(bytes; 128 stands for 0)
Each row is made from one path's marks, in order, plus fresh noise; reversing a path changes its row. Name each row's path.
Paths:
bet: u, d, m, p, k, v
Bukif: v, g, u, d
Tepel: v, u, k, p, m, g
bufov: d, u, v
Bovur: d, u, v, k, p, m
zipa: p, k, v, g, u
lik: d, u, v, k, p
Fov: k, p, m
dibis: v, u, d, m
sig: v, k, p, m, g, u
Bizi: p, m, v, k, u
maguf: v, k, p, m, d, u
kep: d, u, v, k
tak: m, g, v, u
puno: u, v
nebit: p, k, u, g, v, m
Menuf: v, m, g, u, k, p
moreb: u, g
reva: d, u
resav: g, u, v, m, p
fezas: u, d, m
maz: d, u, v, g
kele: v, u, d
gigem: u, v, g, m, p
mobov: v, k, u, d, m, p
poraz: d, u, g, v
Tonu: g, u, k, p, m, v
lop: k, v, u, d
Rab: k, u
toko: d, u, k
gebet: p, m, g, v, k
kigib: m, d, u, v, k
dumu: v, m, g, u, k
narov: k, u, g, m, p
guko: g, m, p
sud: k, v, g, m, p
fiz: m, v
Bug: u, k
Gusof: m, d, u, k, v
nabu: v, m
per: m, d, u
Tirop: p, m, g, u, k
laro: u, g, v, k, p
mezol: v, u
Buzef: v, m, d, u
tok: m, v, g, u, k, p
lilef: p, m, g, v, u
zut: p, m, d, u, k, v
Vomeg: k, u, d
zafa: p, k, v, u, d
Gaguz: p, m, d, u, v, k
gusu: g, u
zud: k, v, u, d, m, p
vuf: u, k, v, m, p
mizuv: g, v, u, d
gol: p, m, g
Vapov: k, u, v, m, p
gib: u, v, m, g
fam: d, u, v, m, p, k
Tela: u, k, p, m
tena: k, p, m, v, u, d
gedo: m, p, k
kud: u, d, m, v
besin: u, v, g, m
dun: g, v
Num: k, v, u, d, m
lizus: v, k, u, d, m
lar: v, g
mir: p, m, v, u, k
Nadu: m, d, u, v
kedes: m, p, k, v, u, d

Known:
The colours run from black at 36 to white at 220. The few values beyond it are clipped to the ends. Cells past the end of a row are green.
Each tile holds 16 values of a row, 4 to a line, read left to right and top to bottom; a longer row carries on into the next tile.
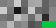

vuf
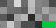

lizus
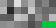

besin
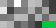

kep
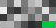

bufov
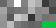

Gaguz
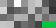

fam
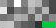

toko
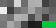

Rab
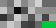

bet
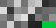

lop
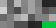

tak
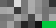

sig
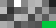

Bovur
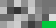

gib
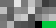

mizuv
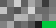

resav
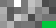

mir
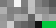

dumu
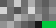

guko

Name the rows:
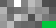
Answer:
Tirop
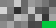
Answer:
laro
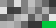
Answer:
maz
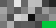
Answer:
zafa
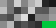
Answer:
kedes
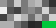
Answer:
poraz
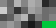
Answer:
per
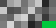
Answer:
zud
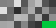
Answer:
lik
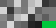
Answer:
Vomeg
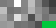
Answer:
gebet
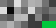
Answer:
Fov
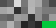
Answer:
maguf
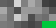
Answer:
lilef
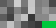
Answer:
dibis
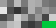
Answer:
puno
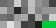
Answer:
Tepel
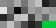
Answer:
Gusof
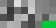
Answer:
fezas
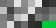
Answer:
tena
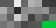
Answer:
Bizi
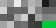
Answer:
kigib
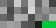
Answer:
nabu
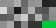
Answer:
tok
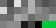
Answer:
gusu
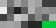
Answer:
fiz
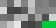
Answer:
moreb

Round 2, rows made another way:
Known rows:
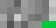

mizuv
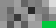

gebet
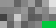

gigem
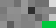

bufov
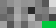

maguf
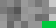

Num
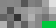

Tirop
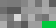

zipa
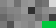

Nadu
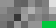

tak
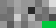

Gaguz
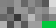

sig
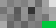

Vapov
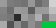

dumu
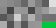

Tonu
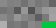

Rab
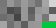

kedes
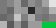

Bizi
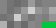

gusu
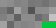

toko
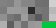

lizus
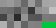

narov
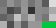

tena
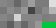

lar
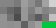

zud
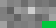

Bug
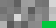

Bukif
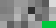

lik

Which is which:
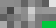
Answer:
Tela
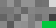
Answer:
per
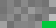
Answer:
reva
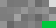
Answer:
puno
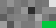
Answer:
fiz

